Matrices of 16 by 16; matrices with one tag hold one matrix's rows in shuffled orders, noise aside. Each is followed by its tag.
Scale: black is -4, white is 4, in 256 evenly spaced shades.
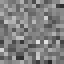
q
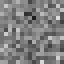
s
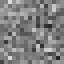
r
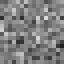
q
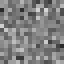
q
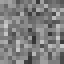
s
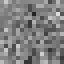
s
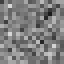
r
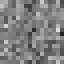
s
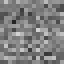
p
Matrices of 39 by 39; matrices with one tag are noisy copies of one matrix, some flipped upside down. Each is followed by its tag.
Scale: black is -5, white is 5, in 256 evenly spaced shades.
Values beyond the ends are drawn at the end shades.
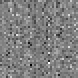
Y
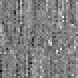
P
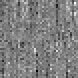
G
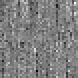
G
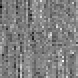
P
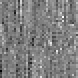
P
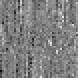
P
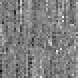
P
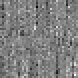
G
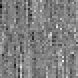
P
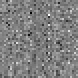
Y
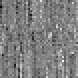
P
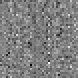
Y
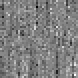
G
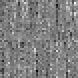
G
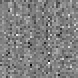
Y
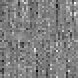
G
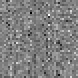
Y
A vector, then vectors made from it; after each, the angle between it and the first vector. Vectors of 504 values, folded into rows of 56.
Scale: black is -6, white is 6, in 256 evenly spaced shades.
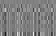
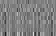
nearly parallel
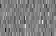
orthogonal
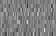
partly aligned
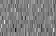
orthogonal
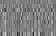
nearly opposite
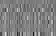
nearly opposite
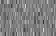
partly aligned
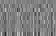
nearly parallel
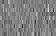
partly aligned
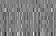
nearly parallel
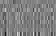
nearly parallel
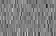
partly aligned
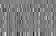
nearly opposite
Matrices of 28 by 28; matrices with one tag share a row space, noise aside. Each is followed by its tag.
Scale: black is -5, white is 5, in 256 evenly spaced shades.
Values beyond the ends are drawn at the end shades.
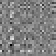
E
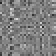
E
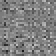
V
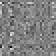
E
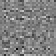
V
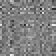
E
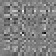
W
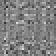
V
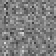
V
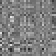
E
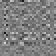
V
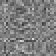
V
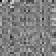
E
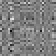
E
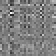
E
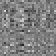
V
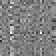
E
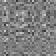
V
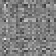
V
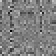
E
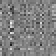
E
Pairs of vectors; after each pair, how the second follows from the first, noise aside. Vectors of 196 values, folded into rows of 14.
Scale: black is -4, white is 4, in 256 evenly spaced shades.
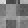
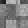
negated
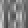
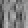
negated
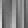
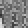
sign-scrambled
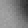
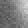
negated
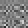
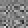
negated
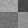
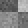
negated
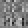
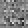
sign-scrambled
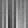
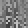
sign-scrambled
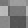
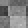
negated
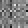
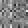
negated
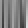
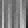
negated
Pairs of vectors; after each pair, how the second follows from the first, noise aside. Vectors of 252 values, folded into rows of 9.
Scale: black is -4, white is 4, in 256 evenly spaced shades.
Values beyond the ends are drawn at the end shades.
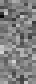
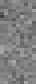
shrunk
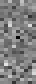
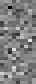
shuffled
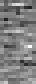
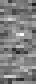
wrapped around
